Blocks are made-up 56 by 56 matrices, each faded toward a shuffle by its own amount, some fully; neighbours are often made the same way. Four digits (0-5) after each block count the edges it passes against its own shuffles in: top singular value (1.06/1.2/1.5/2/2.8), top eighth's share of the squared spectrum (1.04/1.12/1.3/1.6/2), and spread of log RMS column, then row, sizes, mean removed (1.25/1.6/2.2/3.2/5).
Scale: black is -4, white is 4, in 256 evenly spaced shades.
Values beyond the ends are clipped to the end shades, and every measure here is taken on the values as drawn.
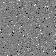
1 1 0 0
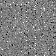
1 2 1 0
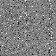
1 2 2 0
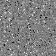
0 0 1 0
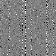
3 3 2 0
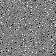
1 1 1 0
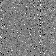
2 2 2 0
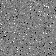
0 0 0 0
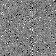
2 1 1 0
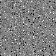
1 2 2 0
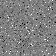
0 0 0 0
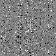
1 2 2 0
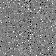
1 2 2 0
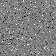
0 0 0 0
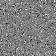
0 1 0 0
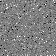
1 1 0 0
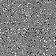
2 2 0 1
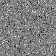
1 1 0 0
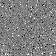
2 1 0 0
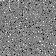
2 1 0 0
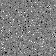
0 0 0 0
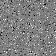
0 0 0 0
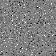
2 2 0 0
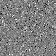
2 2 0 0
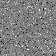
0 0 0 0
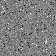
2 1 0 0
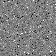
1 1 0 0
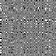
4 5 3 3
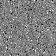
2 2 0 0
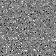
2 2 1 0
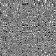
3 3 2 1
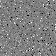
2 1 0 0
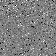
1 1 0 0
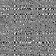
4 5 2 3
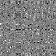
4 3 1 2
